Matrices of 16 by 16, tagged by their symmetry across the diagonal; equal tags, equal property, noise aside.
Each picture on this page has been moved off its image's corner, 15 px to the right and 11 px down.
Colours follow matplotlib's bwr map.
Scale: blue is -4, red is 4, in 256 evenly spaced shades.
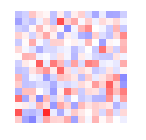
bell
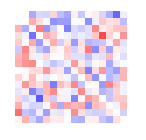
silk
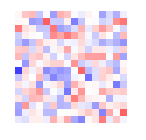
bell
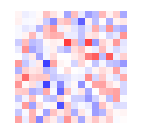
silk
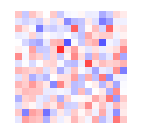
bell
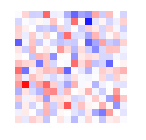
silk
